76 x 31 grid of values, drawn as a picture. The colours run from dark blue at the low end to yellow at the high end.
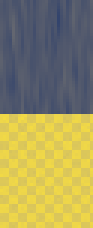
It is made of 2 by 1 panels. Panel 1,1: low, streaked downward, faint in contrast. Panel 2,1: very high, checkered, faint in contrast.
